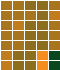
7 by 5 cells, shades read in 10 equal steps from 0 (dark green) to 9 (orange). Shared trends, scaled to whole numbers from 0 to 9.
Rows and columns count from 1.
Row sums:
28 30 29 28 28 26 26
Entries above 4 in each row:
5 5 5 5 5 4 4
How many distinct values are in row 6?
4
